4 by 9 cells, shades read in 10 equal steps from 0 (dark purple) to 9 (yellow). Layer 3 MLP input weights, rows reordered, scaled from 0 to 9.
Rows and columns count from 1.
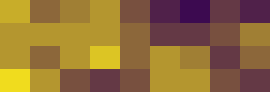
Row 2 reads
6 6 6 6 4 2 2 3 5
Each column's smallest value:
6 4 3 2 3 1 0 2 1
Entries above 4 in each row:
3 5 5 4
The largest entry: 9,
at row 4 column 1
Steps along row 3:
down up up down up down down up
